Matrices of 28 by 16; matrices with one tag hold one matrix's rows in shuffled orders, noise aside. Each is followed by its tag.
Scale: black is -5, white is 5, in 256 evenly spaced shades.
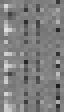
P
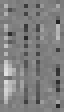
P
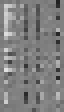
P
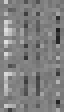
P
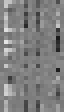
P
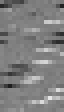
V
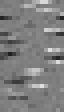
V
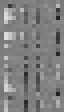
P
